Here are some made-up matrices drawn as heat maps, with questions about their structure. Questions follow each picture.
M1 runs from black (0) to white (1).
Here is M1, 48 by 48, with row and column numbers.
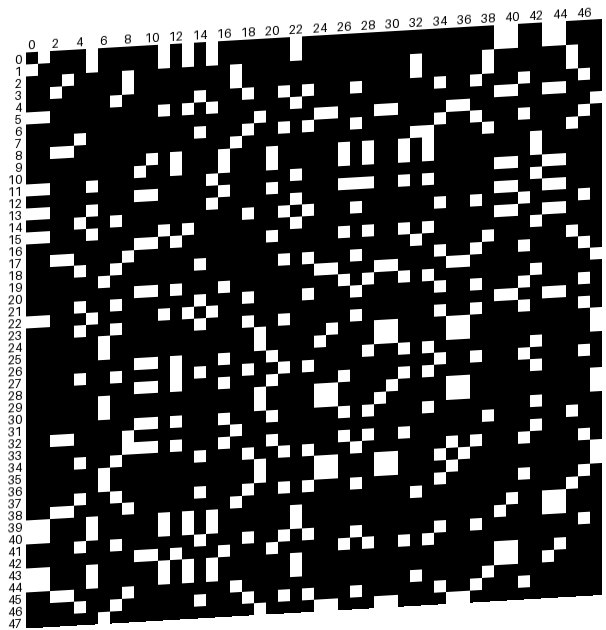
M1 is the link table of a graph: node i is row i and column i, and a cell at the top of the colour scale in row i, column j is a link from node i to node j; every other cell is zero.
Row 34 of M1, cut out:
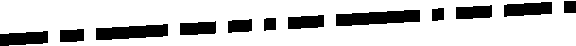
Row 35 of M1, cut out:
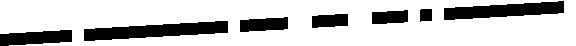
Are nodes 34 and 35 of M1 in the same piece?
yes
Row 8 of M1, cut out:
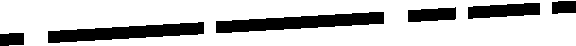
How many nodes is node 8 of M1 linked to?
7
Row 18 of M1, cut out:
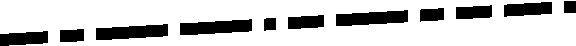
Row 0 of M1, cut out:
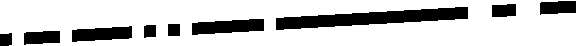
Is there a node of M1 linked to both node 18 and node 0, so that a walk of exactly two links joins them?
no
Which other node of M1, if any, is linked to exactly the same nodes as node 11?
node 13
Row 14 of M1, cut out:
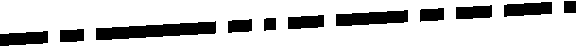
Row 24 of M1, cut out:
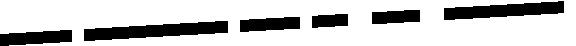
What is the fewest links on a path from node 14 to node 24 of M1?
3
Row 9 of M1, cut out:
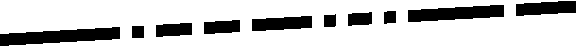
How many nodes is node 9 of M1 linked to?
9
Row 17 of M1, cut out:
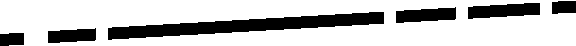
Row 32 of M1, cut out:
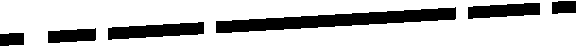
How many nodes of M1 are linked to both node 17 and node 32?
5
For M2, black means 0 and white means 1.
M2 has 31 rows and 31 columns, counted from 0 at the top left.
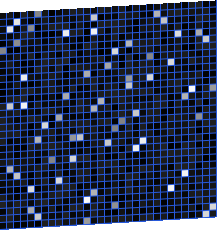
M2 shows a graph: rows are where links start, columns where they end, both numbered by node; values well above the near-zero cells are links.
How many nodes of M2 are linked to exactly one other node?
11
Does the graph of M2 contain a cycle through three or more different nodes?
no
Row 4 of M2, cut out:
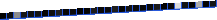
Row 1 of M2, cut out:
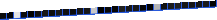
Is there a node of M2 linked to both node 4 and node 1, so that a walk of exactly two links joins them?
yes
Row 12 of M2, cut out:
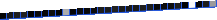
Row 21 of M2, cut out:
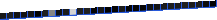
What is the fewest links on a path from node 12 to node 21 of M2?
6
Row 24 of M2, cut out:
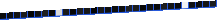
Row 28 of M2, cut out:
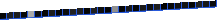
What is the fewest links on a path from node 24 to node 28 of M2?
6
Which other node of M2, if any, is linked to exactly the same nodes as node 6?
node 17
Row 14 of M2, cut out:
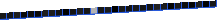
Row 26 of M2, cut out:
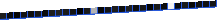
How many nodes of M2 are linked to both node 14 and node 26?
1
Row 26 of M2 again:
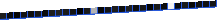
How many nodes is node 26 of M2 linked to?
2
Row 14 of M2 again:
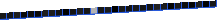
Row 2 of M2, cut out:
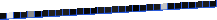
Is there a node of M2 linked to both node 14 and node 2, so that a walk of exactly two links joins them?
no
